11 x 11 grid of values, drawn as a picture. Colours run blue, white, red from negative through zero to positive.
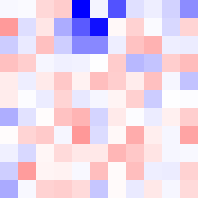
No row or column stands out. The top middle is the roughest part. The top middle is the ninth with the lowest average. In the top middle lies a patch that is rougher than the rest.
